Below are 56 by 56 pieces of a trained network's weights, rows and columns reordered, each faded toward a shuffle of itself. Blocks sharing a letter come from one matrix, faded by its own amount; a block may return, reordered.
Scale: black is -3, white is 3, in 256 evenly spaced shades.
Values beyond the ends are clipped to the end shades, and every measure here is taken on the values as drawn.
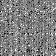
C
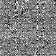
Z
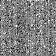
C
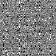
Z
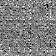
Z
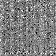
C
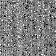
C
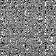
Z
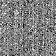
C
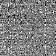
Z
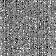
C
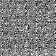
Z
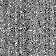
C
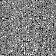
C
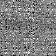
Z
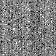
C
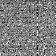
Z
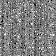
C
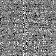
Z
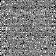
Z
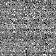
Z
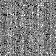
C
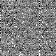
Z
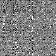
Z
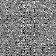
Z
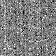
C
